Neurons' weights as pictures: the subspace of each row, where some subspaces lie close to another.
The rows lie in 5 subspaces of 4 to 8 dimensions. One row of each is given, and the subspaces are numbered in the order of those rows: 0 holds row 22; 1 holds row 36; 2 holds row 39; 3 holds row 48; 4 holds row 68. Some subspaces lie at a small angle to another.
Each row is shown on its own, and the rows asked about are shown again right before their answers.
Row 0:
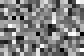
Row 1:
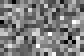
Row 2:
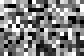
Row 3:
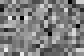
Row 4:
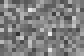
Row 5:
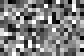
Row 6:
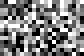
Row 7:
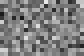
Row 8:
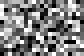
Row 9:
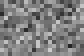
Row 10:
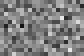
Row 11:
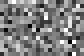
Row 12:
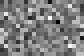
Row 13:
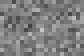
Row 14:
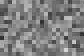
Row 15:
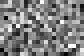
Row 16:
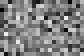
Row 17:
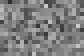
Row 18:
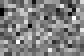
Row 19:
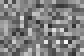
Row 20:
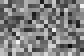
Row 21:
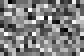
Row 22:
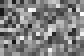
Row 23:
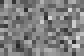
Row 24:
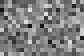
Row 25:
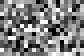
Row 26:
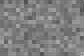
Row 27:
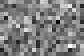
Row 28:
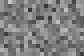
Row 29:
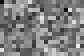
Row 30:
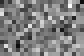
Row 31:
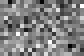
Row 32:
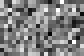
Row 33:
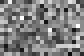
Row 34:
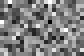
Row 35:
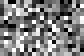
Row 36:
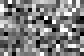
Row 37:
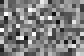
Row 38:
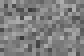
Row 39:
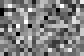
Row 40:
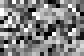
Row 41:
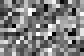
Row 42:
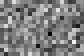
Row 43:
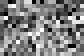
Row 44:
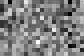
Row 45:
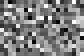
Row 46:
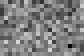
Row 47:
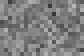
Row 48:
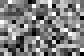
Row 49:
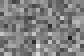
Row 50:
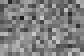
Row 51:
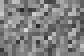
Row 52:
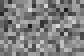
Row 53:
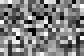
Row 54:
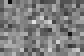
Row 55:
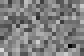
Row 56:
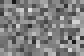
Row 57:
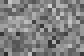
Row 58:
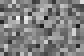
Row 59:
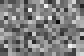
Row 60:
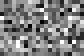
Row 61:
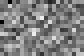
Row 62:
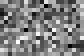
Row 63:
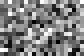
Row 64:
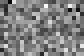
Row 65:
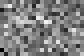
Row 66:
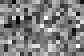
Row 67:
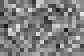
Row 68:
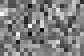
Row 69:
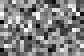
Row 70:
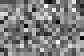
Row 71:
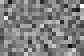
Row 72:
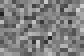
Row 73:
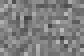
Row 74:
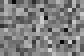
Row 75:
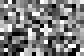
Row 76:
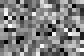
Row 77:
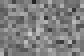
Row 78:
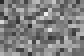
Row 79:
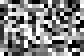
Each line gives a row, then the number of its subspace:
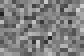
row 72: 0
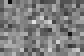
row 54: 1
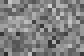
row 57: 3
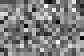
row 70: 0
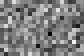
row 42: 3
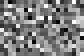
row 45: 2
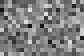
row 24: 0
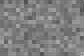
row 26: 1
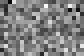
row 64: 4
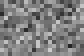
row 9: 2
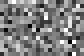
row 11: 4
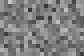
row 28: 2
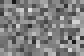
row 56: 0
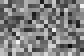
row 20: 3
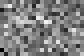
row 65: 1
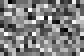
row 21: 2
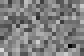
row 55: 1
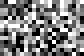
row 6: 0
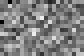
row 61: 3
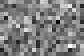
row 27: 1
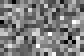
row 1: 0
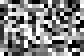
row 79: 4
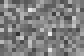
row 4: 1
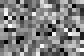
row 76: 0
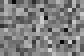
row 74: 4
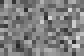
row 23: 4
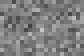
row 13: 4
